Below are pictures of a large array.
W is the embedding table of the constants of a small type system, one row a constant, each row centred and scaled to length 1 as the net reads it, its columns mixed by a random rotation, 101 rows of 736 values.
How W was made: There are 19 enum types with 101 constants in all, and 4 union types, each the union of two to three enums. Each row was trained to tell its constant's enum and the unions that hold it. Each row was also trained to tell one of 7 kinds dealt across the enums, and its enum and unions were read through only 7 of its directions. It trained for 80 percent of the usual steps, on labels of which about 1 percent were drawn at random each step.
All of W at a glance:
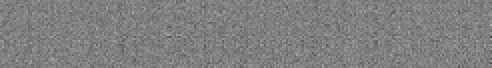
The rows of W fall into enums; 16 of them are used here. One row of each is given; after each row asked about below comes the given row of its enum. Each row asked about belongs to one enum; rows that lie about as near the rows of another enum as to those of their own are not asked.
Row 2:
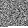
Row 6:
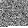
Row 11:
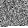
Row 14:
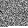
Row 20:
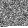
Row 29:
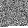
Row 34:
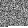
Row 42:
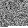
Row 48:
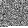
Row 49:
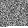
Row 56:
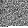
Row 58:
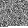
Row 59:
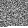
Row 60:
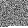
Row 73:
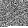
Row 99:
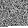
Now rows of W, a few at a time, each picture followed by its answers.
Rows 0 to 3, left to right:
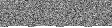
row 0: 48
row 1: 49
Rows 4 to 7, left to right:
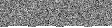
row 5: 2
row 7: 29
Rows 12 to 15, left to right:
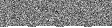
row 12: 73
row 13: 2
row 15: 59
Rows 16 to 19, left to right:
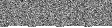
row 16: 59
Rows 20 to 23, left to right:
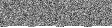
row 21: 11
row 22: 56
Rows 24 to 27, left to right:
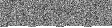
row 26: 56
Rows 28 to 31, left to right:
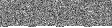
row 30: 48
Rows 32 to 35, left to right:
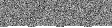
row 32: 11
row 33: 49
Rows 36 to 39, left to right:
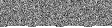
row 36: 11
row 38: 58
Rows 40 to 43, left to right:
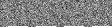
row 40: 73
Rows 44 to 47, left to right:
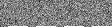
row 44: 60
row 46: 73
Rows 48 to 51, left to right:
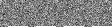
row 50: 29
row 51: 14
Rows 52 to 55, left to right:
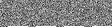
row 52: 6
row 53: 59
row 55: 73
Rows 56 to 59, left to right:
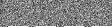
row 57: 11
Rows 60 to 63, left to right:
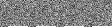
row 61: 60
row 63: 2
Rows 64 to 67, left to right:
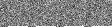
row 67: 29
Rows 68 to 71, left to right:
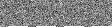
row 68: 49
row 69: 60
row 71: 29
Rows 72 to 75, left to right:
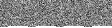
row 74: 58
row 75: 60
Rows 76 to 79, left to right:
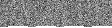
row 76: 34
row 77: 49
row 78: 73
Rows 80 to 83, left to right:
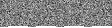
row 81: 2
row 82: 99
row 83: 2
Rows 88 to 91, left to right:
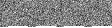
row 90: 11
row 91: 29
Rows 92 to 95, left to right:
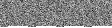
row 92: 59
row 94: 14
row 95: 99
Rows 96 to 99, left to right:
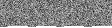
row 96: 42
